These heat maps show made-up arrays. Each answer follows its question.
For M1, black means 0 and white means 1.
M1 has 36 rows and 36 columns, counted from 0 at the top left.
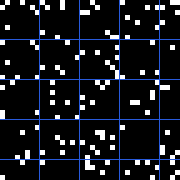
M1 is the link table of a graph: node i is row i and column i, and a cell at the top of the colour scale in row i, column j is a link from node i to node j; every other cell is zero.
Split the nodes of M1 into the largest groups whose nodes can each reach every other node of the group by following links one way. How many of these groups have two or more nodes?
2
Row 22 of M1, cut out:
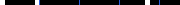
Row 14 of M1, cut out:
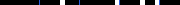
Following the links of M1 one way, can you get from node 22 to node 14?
no
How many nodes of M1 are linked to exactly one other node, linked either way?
0
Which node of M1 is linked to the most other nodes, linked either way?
node 0
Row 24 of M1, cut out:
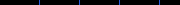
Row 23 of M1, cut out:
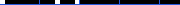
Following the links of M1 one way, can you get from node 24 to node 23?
no
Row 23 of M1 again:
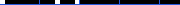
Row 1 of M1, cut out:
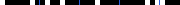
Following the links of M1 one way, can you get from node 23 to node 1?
yes
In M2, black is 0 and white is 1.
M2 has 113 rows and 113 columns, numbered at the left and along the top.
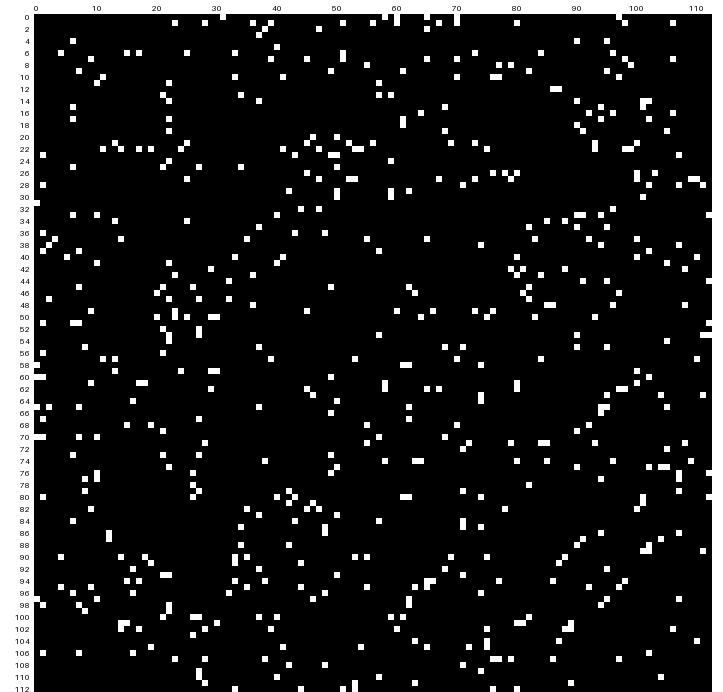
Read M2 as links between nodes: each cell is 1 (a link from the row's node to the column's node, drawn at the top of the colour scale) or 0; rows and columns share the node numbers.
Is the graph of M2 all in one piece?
yes
